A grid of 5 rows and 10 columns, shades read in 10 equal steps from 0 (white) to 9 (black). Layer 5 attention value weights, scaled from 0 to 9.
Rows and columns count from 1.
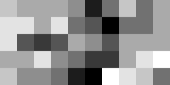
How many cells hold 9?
2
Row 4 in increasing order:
0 1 1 3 3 3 4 5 7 7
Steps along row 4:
same down up up up same down down down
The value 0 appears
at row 4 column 10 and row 5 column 7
